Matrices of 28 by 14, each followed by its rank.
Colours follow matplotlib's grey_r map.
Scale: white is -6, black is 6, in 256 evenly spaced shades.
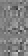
three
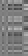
one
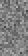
full rank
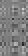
two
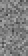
full rank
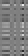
one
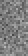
full rank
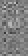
three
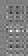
two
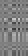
one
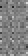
three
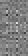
three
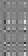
one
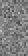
full rank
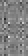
three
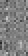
three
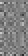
two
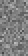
full rank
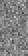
full rank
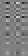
one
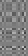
one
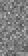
full rank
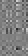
two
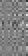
two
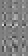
two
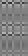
one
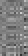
two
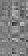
two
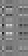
one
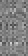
three
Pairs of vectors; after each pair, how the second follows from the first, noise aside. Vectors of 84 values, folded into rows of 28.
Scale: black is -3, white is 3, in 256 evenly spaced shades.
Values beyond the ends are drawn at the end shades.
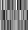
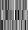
wrapped around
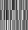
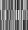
wrapped around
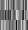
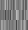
shrunk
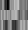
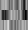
wrapped around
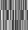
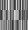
wrapped around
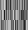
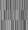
shrunk
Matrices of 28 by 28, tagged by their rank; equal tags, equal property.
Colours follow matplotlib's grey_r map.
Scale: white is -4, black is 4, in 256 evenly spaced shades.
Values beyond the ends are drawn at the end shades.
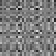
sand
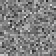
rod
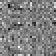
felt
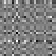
sand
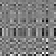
sand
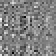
felt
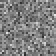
rod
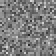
rod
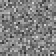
rod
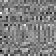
felt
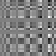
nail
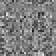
felt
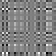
nail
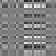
nail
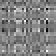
sand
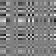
nail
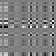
nail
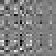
sand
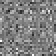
felt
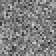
rod
